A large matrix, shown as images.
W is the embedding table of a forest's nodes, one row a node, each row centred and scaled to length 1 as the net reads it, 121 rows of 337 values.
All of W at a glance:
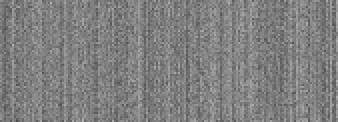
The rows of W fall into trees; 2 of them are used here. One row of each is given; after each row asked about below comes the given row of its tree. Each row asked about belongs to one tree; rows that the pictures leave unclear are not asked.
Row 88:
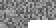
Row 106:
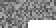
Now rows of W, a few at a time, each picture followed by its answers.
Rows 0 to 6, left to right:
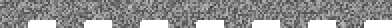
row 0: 88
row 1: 88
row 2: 106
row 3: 88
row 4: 106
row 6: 106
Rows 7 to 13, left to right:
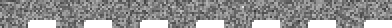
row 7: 106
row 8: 88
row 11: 106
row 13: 88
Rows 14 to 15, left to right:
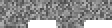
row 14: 88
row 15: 88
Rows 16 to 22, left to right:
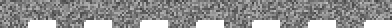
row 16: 106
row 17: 88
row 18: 88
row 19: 88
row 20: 106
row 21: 88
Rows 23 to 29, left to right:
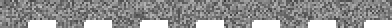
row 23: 88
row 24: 88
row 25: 88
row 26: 106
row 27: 106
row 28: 88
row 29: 106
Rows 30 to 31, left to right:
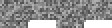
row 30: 88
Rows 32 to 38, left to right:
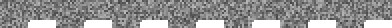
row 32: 106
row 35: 88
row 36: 106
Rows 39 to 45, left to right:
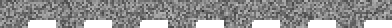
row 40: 88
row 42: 106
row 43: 106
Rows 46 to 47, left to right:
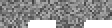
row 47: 106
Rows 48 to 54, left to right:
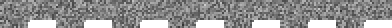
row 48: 106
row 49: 88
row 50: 106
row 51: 88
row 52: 106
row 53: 106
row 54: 106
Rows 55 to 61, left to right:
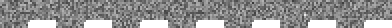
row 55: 88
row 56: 88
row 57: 106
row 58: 88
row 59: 106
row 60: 106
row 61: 88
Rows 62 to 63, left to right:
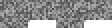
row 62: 88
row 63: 88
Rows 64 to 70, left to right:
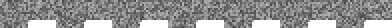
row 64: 88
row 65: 88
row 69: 88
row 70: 88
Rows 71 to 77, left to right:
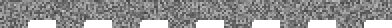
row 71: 106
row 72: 88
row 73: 88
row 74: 88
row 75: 106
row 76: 106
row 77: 88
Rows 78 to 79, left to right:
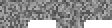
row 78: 106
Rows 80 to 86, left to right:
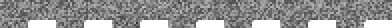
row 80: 88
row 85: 88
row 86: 106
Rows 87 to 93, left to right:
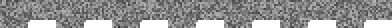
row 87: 88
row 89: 88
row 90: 88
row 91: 88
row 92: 106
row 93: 106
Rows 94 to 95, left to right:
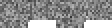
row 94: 88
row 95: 106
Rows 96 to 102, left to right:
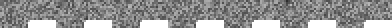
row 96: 106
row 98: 106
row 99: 88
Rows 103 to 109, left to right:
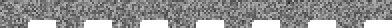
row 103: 106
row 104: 106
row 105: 106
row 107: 88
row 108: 88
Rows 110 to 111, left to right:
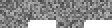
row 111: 88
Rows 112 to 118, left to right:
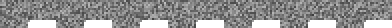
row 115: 106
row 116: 88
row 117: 106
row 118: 88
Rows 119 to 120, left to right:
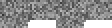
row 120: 88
